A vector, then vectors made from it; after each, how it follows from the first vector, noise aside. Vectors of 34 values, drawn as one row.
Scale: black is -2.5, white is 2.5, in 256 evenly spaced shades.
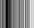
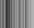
shrunk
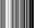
negated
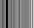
partly zeroed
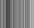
shrunk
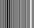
partly zeroed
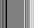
partly zeroed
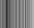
shrunk
